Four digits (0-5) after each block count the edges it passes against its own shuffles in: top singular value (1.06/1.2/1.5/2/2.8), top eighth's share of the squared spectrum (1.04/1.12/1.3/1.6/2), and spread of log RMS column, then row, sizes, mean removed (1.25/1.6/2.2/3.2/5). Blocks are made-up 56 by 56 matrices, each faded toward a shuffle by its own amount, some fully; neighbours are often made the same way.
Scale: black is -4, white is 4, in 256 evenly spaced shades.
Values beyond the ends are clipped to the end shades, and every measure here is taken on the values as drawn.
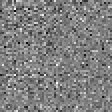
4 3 2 2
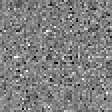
3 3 1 1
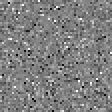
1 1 0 0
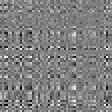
5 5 3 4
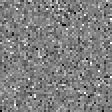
0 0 0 0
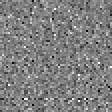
3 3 1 1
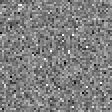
0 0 0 0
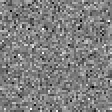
0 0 0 0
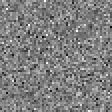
0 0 0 0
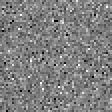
0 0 0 0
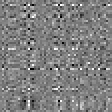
4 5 3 3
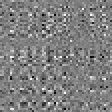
4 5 3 3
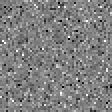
2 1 0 0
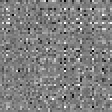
4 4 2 3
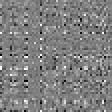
4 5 3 3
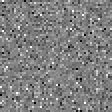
2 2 0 0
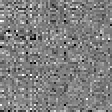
4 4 2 3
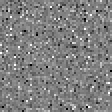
1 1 1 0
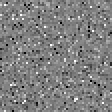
0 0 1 0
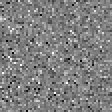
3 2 1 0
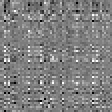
5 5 3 3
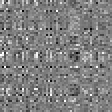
4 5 3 3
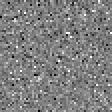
0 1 0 0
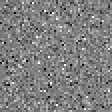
1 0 0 0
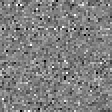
1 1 0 2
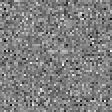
1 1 0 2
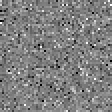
2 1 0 0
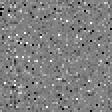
2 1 0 0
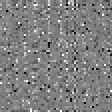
4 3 2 1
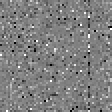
3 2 1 0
